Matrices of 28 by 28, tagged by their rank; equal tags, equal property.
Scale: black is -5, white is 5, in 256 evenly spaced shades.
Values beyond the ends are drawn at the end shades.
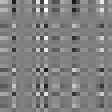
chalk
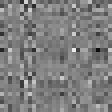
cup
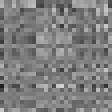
cup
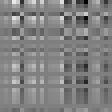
chalk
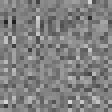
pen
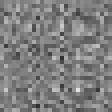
pen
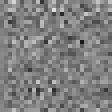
pen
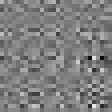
cup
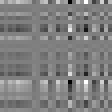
chalk
